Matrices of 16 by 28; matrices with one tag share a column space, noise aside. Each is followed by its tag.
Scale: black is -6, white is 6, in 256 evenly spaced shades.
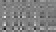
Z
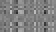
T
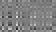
Z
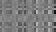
T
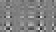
Z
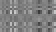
T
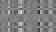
T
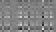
Z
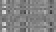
T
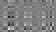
Z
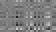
Z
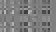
T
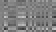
Z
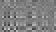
Z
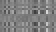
T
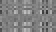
T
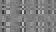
T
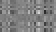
T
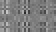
T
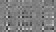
Z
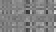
T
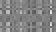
T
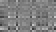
Z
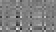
Z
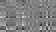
Z
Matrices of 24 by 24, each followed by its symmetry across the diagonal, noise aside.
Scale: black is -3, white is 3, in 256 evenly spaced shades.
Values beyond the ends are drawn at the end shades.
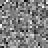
antisymmetric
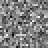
neither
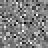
antisymmetric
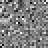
antisymmetric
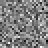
antisymmetric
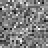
neither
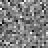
antisymmetric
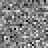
neither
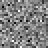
neither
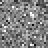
neither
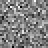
neither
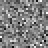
antisymmetric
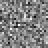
neither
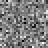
neither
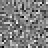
antisymmetric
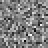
antisymmetric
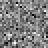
neither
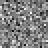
antisymmetric
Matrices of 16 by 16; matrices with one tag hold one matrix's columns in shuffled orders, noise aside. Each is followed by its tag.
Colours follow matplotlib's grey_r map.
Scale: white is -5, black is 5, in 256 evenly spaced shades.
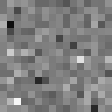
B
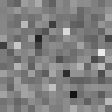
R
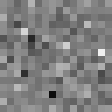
R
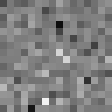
B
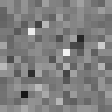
R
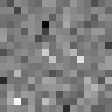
B
